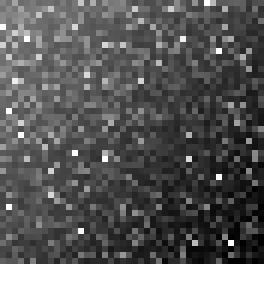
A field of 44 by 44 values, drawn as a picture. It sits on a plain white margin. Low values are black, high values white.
No regular stripes run through it. There is an overall slope up to the top left. The values are skewed, with a long tail toward high values. The ninth with the highest average is the top left.
